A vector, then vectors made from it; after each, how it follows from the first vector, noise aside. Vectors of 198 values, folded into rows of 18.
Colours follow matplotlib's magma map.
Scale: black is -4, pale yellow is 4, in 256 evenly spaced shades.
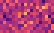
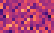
reversed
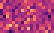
reversed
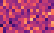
wrapped around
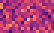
reversed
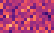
reversed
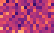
wrapped around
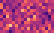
reversed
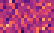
wrapped around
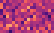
reversed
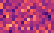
reversed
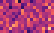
wrapped around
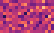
sign-scrambled
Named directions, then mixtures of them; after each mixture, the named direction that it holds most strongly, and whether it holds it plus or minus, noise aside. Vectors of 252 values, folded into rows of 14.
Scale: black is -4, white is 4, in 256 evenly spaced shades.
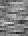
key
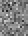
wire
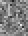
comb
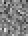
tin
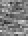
key, minus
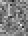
comb, plus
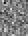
tin, plus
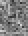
comb, plus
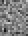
tin, minus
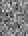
wire, minus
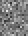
wire, minus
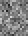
wire, plus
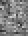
comb, minus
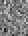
tin, minus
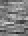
key, plus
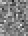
comb, plus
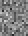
wire, plus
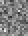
tin, plus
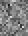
comb, minus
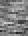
key, plus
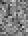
comb, minus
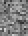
tin, plus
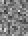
tin, plus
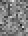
comb, minus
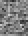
comb, plus
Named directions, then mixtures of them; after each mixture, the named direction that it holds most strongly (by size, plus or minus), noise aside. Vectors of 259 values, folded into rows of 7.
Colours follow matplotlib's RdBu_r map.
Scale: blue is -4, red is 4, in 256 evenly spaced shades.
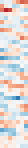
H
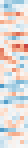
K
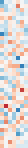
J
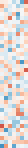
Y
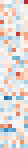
Y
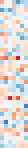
H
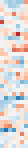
K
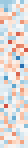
J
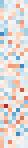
J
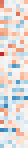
J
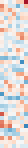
H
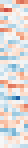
H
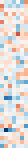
Y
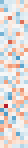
J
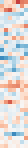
K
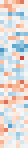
K
